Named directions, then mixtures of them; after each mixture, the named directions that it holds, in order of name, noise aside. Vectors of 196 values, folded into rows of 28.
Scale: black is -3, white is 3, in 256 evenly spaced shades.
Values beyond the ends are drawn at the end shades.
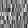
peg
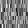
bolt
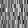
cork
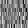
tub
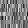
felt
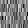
felt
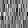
bolt, felt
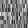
felt, peg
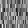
bolt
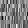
felt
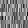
felt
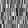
bolt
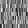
bolt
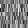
cork, felt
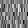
cork, felt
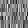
felt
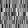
bolt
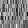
bolt, felt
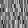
cork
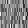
felt, tub
